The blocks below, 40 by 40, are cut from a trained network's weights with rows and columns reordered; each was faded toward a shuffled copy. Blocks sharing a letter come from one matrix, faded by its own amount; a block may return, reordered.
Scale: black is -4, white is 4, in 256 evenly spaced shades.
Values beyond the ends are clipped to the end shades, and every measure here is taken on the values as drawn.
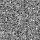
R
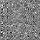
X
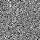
R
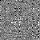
X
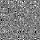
X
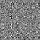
X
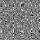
X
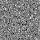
R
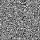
R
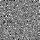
R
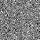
R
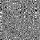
X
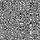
X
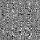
X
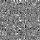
X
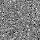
R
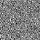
R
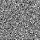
R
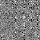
X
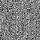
R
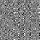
X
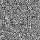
R
